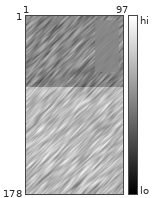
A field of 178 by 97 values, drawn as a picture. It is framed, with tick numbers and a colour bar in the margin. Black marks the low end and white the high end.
A horizontal seam about 40% of the way down splits the table, and the bottom part is higher. The top right is the calmest part. Streaks slant up to the right. An odd patch, calmer than its surroundings, sits in the top right.
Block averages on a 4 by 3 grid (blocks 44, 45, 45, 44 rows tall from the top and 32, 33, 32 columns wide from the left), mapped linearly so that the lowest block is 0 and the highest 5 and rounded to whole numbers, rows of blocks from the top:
0 0 0
2 2 2
5 5 5
5 5 5
